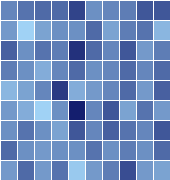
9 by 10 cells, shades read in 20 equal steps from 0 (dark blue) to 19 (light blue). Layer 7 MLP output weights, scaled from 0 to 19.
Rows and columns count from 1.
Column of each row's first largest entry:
6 2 9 3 1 3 4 3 5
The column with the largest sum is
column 3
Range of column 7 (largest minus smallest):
8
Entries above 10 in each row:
3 7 3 6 7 7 5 6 6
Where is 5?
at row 9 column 8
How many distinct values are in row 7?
6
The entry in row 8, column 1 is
8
